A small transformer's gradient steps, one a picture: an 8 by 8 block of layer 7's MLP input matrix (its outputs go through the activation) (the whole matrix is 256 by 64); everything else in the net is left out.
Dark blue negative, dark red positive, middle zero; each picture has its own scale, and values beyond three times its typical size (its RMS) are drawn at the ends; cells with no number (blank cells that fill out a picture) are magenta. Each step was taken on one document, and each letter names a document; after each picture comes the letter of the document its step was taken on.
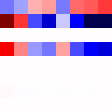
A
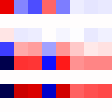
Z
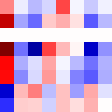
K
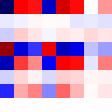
Z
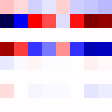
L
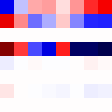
A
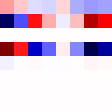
L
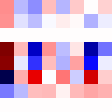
K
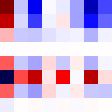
K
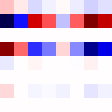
L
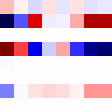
A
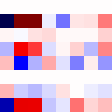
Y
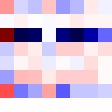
Z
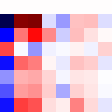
Y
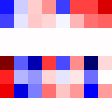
K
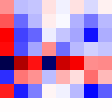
Z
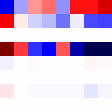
A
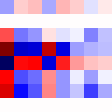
Z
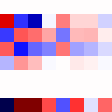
Y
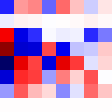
Z
